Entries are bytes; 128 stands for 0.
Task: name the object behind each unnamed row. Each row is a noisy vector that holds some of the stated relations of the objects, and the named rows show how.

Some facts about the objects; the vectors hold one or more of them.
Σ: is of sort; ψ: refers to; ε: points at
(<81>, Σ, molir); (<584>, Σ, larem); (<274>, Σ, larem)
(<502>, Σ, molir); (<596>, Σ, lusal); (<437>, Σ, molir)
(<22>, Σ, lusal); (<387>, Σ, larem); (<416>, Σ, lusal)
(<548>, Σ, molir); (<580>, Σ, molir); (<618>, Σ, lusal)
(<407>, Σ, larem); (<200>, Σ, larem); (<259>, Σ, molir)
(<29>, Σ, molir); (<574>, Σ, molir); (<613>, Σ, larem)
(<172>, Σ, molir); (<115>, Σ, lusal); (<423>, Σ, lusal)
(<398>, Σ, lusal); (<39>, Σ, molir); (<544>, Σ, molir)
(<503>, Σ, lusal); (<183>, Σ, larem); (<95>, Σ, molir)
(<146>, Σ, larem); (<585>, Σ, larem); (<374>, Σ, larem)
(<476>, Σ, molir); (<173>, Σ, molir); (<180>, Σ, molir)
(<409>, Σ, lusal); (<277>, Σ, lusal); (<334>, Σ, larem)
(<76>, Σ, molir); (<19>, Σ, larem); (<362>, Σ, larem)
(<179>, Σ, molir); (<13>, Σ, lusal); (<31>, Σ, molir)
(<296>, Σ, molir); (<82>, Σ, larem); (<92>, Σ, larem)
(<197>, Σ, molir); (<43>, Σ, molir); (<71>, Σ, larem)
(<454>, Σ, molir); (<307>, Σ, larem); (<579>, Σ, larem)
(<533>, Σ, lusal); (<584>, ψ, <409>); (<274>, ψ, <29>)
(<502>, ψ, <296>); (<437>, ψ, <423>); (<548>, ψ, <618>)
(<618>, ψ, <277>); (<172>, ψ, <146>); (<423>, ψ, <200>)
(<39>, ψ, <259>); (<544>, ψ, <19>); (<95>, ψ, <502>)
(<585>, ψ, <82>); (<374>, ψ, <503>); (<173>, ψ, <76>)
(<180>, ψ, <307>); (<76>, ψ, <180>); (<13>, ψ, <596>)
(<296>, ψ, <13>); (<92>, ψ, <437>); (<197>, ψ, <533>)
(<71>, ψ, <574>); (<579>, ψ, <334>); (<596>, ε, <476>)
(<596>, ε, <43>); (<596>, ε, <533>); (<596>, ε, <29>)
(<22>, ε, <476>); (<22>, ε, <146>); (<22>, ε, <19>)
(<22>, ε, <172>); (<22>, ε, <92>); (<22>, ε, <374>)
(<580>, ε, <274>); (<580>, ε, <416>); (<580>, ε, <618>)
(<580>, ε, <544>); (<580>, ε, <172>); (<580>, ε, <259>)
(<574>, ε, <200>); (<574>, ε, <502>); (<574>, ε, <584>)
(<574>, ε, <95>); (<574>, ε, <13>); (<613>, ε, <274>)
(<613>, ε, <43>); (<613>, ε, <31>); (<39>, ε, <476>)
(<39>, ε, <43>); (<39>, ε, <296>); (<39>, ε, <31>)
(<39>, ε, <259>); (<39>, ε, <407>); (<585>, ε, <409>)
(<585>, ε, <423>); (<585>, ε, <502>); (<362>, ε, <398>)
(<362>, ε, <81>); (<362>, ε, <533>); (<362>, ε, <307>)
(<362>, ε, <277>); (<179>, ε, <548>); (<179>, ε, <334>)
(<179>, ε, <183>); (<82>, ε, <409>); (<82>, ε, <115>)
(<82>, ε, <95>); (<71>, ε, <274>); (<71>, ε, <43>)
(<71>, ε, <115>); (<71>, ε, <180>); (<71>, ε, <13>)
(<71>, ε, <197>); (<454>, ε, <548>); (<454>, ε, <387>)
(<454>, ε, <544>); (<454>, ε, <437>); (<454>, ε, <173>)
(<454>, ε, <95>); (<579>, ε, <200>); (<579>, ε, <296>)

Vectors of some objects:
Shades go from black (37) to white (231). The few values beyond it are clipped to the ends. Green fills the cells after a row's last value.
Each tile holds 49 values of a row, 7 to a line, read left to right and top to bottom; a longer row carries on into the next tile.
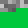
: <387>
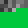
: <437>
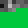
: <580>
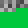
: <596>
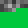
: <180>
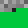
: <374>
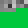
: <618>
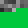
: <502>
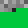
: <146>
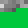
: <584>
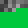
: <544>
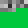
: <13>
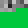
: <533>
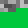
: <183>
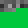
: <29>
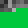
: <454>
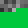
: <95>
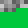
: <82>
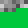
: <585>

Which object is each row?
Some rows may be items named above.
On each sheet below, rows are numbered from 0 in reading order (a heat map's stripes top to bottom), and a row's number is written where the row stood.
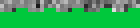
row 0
<274>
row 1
<503>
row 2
<274>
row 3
<259>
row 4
<362>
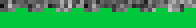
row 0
<580>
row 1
<476>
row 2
<22>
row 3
<39>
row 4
<296>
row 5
<179>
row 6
<307>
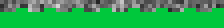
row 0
<259>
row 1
<307>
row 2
<200>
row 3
<574>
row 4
<71>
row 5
<76>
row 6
<502>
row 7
<29>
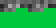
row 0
<172>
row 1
<31>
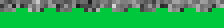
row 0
<81>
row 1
<613>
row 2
<476>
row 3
<548>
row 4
<200>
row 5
<43>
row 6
<407>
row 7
<579>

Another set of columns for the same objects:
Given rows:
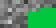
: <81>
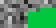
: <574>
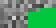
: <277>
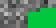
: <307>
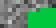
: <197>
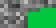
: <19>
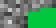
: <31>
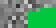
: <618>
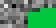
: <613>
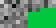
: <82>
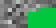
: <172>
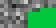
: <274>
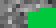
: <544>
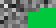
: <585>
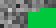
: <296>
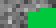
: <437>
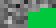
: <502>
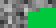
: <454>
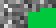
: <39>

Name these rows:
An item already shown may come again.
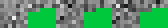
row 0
<533>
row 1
<82>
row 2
<585>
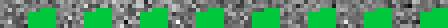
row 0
<259>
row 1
<533>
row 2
<22>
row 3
<179>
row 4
<387>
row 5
<29>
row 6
<548>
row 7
<200>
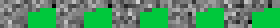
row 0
<43>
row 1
<43>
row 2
<274>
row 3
<95>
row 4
<579>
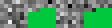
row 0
<580>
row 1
<71>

